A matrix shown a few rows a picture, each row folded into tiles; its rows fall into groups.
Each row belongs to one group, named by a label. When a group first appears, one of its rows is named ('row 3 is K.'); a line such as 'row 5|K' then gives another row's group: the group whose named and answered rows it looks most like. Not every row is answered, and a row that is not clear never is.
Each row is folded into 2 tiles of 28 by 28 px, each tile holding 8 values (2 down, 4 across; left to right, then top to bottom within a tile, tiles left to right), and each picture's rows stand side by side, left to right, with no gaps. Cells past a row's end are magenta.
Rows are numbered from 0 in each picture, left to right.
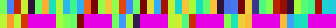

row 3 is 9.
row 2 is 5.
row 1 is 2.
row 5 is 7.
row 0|9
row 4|9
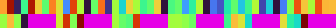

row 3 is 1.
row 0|5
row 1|9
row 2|9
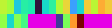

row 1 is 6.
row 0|1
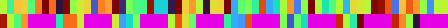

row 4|7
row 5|5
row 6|2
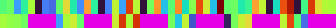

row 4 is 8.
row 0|1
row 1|8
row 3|5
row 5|5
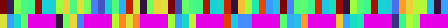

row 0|7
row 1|8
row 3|7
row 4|7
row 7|8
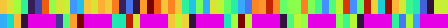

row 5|8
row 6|5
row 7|1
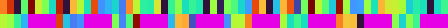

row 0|5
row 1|7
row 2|9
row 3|1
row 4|8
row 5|5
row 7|1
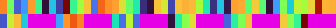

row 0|8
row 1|6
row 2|1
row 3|8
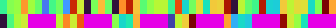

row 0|8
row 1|9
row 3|6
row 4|7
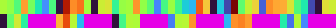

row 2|8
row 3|8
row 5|1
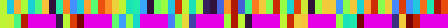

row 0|9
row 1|6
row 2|1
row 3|8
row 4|5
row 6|2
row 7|6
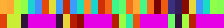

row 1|6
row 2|2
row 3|9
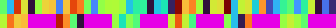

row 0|9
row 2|1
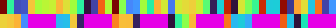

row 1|1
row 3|8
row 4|7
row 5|7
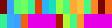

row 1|2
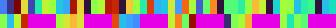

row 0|9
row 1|9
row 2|7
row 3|9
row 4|8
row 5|1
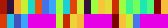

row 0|7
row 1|9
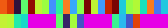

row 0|5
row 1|5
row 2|7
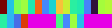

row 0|7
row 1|1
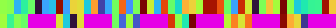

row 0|1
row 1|7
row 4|9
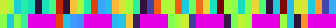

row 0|1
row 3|5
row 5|7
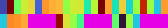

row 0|6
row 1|2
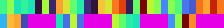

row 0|1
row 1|1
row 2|5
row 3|6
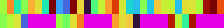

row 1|9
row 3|2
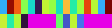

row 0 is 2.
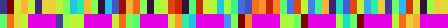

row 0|6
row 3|5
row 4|6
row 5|9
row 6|9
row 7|9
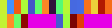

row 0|9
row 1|6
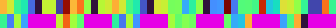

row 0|1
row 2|1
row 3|1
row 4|7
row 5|1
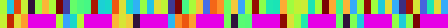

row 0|9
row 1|7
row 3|6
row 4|5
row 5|2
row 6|5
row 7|9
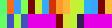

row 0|5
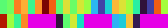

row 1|8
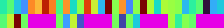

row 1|5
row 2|5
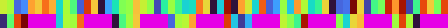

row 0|6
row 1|8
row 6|9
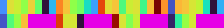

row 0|8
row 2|2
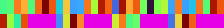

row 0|2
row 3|6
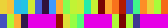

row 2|5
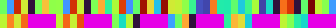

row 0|9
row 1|9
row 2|5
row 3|1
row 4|1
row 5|5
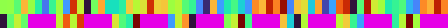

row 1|9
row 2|2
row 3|1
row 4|6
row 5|7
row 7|6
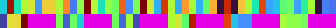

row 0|6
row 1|5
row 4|7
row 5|1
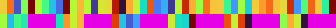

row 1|6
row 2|7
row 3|2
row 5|5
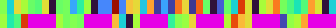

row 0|9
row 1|1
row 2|7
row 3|8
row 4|9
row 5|8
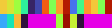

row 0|1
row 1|5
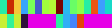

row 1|7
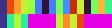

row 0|8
